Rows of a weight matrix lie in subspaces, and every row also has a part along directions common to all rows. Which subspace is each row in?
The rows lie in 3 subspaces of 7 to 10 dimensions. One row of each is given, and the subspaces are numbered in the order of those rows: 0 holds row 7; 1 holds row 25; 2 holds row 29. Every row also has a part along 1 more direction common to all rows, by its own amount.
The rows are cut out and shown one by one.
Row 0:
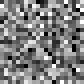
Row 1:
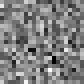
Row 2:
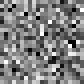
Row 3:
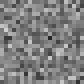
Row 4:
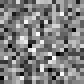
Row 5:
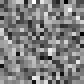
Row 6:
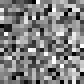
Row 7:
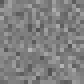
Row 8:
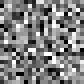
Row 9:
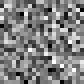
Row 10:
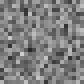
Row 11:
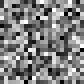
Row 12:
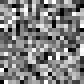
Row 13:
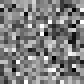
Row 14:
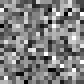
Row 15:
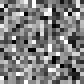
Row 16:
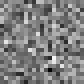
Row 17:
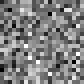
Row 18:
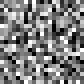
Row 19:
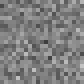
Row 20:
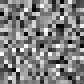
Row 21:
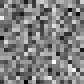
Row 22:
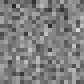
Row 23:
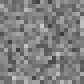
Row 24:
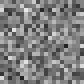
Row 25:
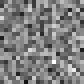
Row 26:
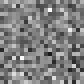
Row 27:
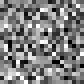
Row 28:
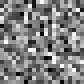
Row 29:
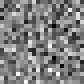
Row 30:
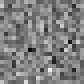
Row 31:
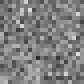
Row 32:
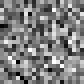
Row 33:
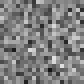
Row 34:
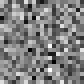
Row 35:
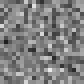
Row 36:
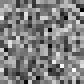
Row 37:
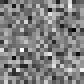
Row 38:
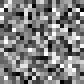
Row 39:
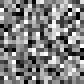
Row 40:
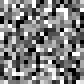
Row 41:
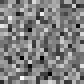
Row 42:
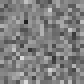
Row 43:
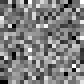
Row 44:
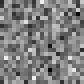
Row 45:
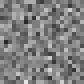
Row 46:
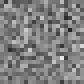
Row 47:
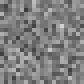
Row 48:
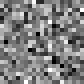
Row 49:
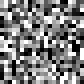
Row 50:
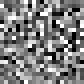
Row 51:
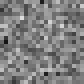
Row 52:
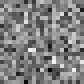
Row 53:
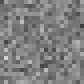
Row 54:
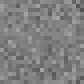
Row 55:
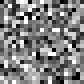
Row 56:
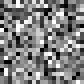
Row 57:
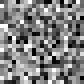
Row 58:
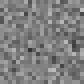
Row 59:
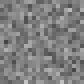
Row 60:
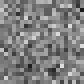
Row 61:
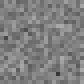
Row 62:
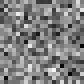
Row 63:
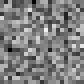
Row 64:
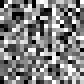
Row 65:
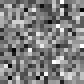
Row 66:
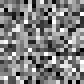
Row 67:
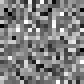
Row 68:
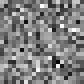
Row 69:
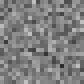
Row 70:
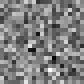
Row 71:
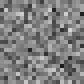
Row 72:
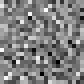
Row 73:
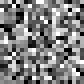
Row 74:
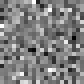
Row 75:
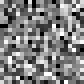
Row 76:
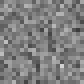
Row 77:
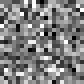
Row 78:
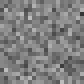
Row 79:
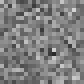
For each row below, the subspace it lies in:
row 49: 1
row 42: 2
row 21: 1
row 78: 0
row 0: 2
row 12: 0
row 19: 0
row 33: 2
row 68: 2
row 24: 0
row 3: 0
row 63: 2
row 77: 2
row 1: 0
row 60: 0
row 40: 2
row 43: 1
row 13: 1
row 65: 2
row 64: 1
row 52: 0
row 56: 0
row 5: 2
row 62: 0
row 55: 1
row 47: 2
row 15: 1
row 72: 0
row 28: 2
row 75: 0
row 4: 0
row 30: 0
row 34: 1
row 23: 2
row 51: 2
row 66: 0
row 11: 1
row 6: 2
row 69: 2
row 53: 1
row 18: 0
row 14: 1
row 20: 2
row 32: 0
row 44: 1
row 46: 2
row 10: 0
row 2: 1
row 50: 0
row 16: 1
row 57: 0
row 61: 2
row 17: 1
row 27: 0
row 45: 1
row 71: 0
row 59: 1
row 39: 2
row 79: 1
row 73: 2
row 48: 2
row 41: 0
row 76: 2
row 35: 2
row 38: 0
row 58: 1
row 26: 2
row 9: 0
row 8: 0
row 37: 2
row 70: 0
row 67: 0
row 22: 2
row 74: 2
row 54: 0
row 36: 0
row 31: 1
